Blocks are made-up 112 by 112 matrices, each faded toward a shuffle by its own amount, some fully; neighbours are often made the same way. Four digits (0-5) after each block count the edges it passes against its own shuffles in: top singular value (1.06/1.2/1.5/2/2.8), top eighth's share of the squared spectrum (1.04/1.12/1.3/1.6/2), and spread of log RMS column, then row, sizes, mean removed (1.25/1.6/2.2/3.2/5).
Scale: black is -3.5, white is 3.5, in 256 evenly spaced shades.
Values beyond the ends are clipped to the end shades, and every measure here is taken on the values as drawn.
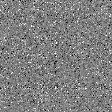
1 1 2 2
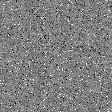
0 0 0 0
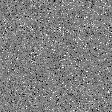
0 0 0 0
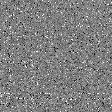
1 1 1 1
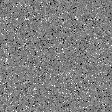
1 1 1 1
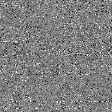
1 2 2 2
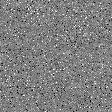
0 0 0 0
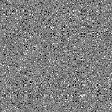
4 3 2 2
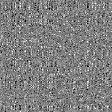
4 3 2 2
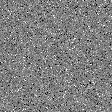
2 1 0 0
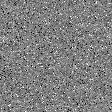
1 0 0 0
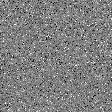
2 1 0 0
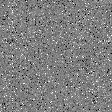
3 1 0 0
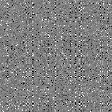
5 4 3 2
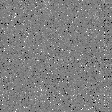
3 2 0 0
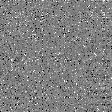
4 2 1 1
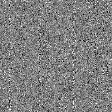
1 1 3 0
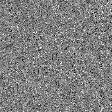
1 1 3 0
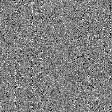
1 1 3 0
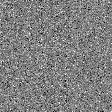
0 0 1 0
